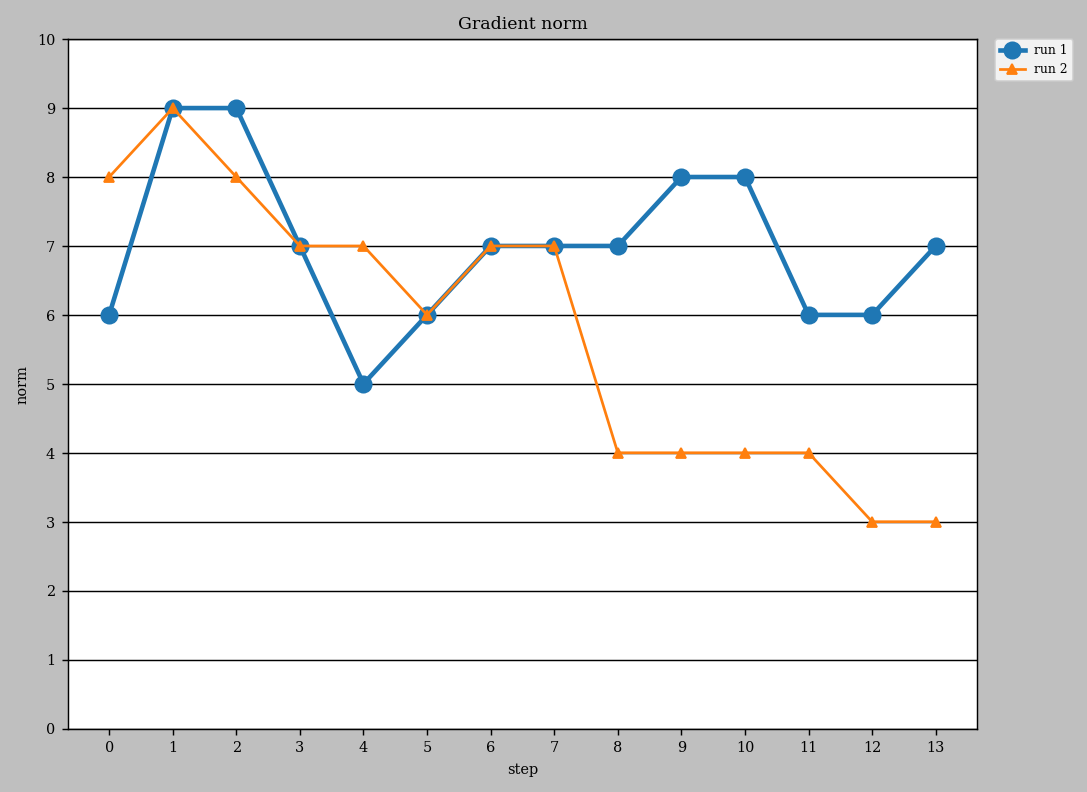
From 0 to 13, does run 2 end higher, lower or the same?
lower
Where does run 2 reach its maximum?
1
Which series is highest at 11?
run 1
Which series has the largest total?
run 1
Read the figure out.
Title: Gradient norm
x-axis: step, ticks 0 1 2 3 4 5 6 7 8 9 10 11 12 13
y-axis: norm, ticks 0 1 2 3 4 5 6 7 8 9 10
Legend: run 1, run 2
Values:
run 1: 6 9 9 7 5 6 7 7 7 8 8 6 6 7
run 2: 8 9 8 7 7 6 7 7 4 4 4 4 3 3
